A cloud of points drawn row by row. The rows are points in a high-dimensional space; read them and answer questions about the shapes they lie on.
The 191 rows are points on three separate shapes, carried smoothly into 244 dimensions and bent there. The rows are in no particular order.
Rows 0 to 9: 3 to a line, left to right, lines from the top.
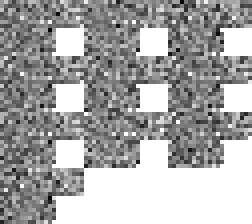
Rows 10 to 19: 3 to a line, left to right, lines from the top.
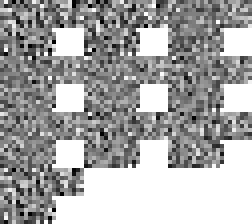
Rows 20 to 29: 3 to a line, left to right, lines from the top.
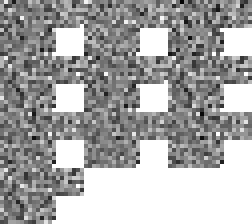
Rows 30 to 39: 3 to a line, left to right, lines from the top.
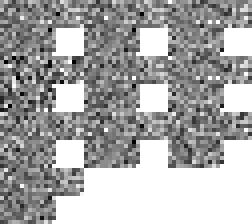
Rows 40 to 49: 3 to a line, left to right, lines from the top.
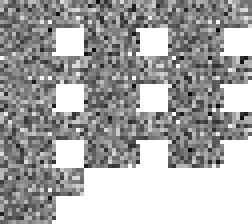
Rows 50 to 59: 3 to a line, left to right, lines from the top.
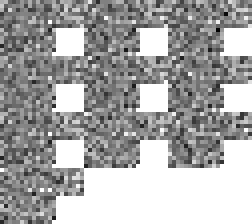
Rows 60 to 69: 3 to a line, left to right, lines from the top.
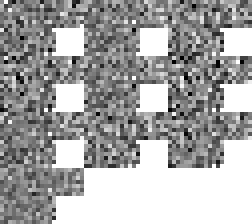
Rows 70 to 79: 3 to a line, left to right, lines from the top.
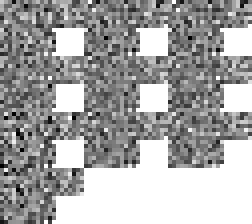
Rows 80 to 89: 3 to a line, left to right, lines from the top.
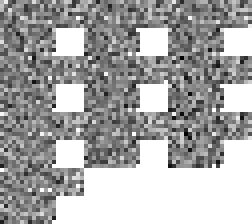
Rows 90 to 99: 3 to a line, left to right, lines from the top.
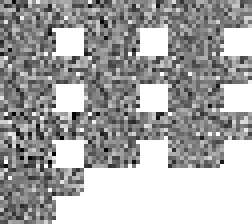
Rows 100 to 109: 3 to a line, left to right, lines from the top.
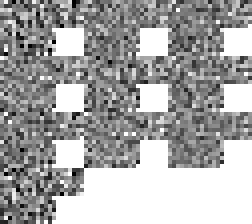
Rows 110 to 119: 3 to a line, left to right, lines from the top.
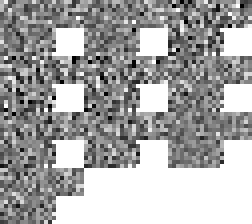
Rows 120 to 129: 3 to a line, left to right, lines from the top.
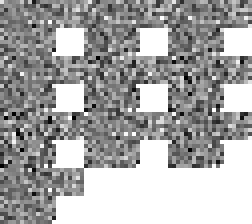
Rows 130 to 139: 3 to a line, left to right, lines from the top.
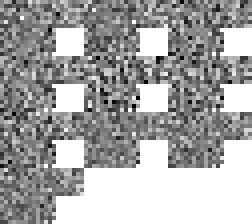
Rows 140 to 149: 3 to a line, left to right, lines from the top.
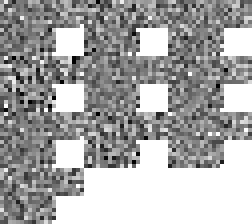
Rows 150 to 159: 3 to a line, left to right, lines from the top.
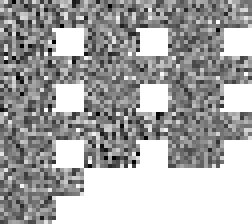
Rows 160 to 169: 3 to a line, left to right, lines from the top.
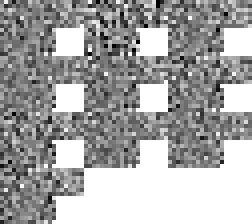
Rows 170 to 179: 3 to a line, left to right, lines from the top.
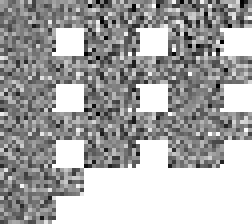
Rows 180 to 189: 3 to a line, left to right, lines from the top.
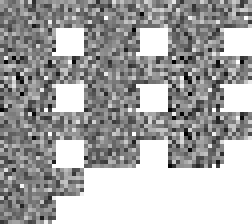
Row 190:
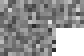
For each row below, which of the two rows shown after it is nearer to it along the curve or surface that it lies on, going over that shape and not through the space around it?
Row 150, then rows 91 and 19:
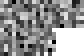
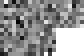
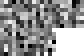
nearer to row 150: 19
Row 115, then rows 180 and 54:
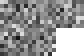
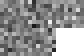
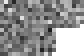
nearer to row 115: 54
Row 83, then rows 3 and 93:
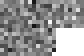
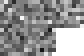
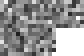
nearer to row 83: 93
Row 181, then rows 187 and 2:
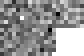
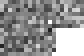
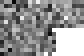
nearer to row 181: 2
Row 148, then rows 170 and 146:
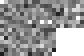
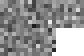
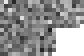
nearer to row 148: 170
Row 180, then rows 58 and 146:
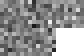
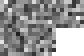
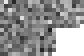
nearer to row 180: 58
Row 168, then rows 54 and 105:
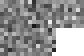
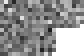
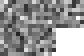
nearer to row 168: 105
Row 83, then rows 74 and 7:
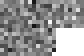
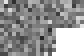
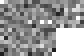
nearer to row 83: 7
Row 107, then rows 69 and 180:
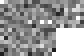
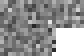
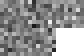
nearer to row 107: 180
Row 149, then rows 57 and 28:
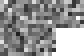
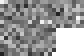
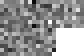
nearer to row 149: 28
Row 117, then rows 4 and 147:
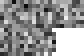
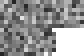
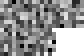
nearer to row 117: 147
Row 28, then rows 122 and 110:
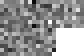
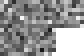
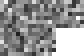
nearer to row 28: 110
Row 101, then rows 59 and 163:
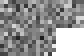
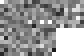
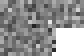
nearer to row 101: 59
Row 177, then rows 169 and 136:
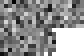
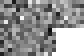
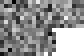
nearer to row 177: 136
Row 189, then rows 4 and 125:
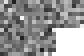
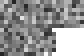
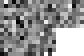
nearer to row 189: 4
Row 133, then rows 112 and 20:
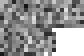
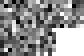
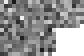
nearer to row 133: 20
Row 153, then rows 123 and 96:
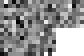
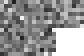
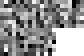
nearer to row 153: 123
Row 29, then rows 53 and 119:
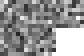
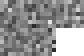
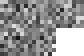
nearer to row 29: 53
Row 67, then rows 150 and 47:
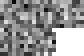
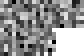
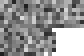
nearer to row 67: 150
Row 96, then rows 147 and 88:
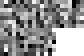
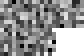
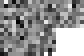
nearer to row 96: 147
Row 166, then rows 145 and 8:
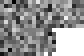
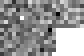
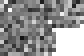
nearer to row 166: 145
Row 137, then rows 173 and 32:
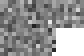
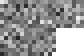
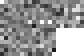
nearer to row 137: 32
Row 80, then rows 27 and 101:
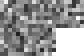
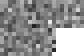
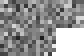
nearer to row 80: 27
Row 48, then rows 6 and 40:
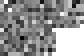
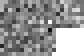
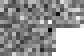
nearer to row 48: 6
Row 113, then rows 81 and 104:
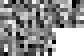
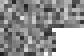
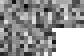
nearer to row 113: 104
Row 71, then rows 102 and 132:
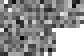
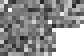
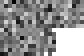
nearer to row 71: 132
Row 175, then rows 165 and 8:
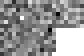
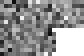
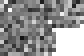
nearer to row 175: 165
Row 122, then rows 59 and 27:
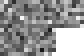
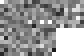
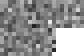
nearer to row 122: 27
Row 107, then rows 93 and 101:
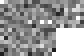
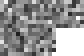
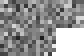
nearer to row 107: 101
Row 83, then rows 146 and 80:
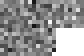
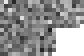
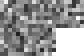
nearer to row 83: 80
